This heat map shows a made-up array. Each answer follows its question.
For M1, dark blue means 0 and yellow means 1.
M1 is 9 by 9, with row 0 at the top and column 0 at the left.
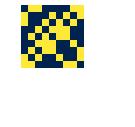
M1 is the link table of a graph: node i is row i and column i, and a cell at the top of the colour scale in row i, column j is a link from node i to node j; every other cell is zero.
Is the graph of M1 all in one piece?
yes
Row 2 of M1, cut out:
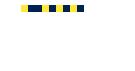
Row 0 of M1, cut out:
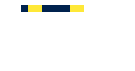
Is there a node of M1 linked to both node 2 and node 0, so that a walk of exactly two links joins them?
yes
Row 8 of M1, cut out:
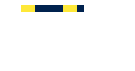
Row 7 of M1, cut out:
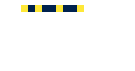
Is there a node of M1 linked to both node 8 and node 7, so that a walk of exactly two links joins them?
yes
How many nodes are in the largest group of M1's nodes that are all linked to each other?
3
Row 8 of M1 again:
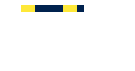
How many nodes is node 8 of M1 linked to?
4
